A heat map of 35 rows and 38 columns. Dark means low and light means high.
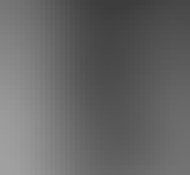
The texture varies smoothly and slowly. Values rise toward the bottom left. On average the colour sits 40% of the way up the scale. The ninth with the highest average is the bottom left.
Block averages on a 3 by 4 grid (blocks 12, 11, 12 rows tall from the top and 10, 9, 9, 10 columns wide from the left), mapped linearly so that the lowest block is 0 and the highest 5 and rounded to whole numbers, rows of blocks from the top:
3101 / 4212 / 5322
